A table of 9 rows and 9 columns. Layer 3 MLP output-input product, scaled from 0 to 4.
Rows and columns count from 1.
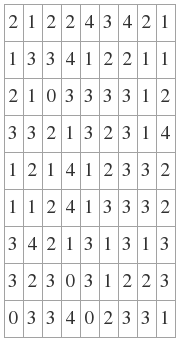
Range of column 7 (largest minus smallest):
2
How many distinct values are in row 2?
4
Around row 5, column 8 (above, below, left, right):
1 3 3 2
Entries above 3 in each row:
2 1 0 1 1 1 1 0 1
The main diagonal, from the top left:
2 3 0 1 1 3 3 2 1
